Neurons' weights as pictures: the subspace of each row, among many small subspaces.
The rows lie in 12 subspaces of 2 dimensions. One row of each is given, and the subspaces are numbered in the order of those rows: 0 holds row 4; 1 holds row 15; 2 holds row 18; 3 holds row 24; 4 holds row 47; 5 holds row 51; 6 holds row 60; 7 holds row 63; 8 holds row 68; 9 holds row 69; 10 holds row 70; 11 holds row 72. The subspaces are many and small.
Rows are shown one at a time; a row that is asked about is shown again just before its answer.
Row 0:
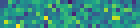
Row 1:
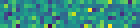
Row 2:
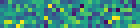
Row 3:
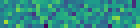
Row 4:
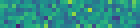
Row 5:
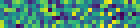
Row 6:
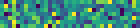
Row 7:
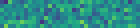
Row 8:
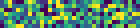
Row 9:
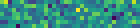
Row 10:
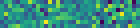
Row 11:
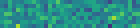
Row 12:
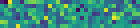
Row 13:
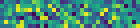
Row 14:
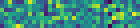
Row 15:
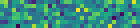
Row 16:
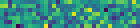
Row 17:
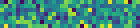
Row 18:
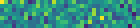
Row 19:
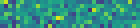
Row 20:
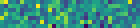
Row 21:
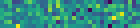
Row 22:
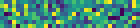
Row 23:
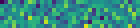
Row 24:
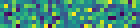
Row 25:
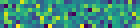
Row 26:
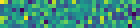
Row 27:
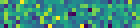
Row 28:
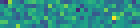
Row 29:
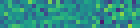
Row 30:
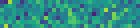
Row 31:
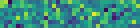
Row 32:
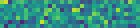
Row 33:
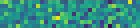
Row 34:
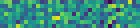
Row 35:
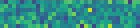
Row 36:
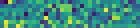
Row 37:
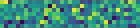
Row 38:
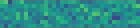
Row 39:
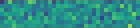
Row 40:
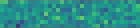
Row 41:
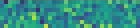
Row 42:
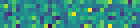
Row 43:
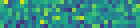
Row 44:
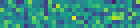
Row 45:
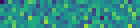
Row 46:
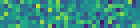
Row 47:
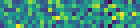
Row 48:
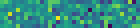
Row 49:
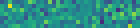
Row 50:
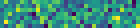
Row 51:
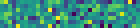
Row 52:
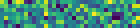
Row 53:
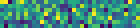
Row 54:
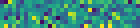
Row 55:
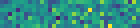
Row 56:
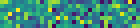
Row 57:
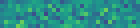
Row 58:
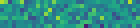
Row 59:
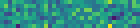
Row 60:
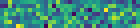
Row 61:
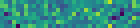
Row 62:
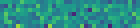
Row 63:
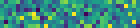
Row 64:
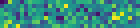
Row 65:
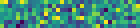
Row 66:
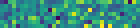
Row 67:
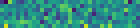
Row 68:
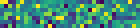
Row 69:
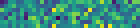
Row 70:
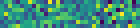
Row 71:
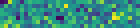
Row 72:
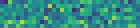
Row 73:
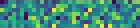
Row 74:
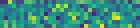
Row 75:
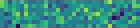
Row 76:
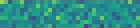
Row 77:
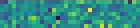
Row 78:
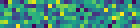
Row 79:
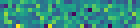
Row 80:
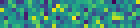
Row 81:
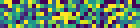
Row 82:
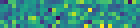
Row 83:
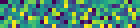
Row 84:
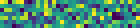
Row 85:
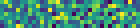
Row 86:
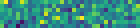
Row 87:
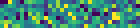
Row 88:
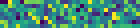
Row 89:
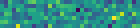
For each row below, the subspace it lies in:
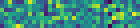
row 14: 4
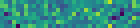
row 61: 8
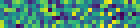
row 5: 4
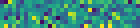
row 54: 3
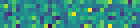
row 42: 3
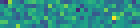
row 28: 1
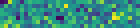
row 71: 8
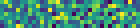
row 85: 4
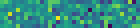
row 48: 9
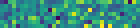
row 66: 5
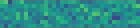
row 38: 3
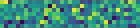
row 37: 11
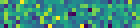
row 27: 6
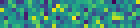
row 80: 9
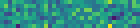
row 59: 3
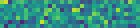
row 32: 11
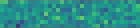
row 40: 7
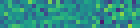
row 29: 10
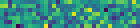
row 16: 6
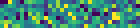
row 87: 3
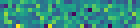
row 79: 6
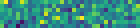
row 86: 7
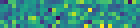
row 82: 5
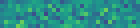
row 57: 7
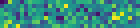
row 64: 8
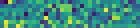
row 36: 0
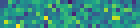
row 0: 0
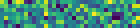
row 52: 5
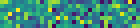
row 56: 9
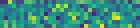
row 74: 5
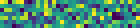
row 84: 4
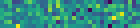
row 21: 5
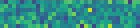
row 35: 0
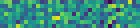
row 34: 2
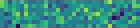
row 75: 8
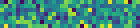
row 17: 0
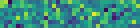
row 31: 6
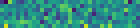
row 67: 0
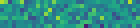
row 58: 4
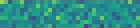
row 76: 4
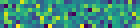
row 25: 6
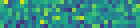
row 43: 7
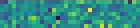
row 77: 5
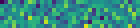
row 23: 2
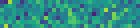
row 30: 6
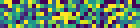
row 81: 2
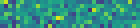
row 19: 8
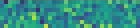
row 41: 7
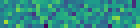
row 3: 11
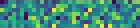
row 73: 9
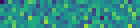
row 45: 2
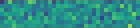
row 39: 2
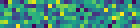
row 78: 1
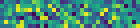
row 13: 7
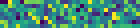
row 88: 1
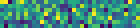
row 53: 0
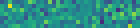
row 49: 10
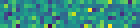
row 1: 3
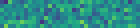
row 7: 11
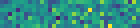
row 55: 9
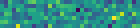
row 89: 1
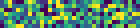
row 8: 4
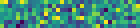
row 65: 7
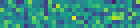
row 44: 9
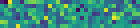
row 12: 1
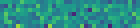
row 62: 6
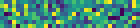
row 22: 8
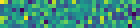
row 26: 10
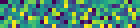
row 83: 2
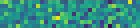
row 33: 2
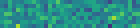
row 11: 3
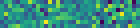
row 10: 10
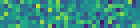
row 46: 10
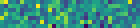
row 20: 10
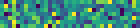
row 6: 8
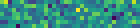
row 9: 1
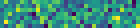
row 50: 11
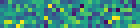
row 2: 11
